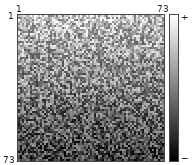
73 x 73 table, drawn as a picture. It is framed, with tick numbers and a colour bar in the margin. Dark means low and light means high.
There is an overall slope up to the top. The grain is fine, like static. There are no regular stripes. Overall the values sit about 50% of the way up the scale. No single row or column stands out from its neighbours.
